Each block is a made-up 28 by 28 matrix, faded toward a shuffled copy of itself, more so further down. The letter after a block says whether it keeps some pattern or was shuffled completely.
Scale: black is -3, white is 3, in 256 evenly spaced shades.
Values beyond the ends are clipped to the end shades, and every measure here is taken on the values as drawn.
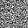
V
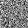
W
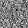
V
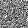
W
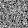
W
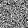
W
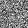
W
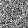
W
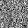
V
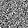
W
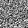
V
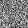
W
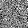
V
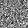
W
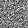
W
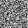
W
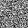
W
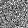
W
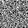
W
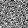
V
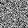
W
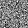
W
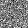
W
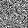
W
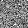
W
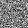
W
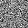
W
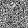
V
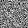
W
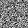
V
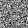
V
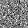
W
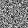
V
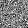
W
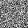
V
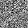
V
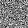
V
